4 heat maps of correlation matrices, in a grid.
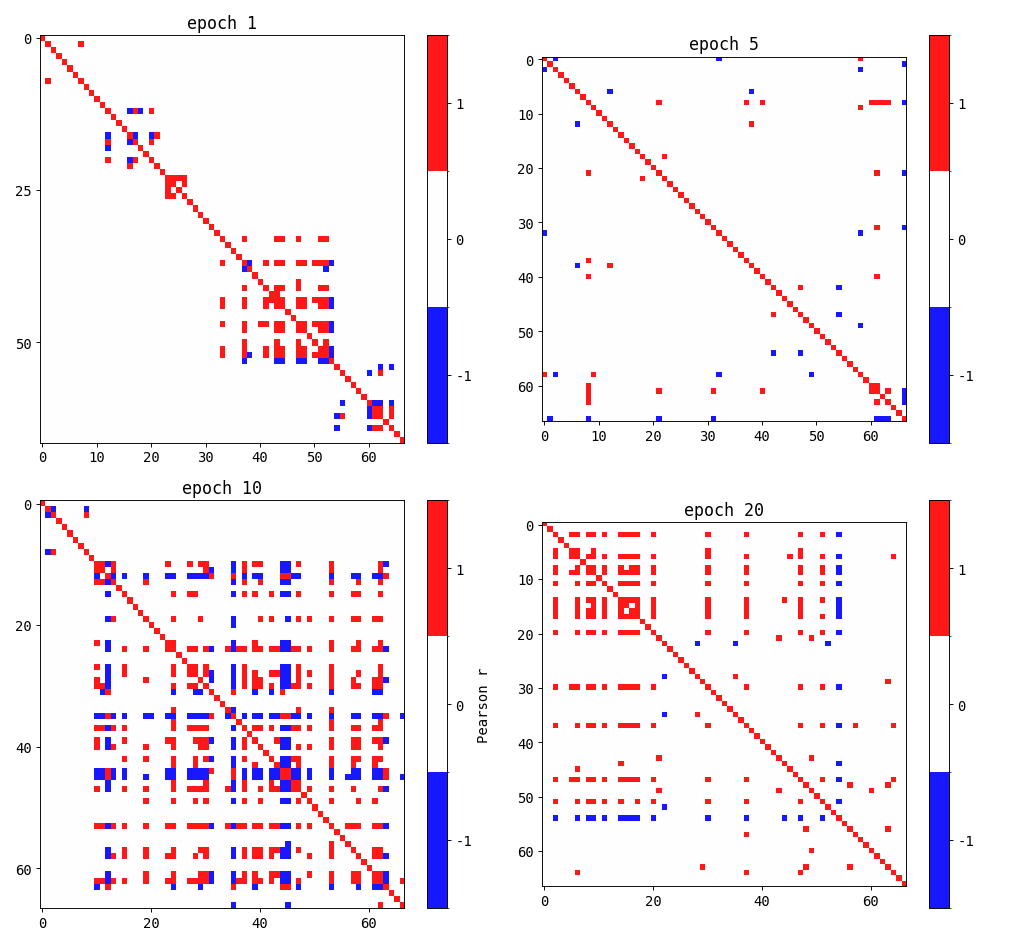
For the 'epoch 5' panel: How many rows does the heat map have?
67
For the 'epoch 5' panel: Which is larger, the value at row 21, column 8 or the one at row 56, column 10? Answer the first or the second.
the first
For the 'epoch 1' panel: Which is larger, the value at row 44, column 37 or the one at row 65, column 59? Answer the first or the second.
the first
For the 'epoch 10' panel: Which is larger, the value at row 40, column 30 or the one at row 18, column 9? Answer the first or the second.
the first
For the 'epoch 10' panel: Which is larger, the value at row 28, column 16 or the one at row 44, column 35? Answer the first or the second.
the second
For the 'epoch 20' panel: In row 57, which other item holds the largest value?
37
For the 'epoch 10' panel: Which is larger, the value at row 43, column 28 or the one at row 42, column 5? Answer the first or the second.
the first
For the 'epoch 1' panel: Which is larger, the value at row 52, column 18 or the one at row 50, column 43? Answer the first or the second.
the second
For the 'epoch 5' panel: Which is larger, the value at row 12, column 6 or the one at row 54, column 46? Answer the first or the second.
the second
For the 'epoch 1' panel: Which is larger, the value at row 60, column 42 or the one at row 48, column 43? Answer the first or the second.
the second
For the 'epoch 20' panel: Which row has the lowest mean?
54
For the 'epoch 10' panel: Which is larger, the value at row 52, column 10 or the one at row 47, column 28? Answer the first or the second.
the second
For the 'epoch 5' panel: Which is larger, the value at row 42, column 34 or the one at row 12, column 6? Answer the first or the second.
the first
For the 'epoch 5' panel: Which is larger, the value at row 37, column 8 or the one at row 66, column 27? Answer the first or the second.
the first
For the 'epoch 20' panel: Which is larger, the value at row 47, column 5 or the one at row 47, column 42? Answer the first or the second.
the first
